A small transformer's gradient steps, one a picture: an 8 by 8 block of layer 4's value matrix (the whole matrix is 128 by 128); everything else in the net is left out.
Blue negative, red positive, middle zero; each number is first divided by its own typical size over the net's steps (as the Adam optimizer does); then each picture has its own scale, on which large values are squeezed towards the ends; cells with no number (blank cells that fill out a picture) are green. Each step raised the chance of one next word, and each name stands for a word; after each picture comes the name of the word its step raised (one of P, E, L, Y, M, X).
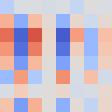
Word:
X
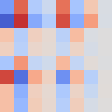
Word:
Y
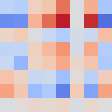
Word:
Y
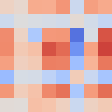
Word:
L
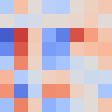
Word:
X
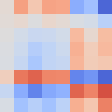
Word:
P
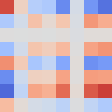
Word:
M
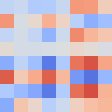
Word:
P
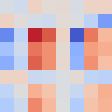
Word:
L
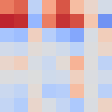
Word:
Y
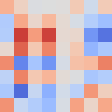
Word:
X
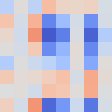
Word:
X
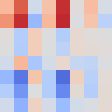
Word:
Y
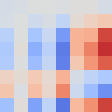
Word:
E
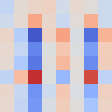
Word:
L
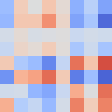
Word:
P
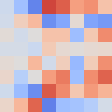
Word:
M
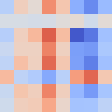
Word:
L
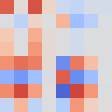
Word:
P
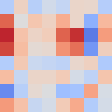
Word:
X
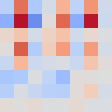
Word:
Y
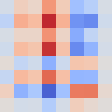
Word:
P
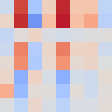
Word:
Y
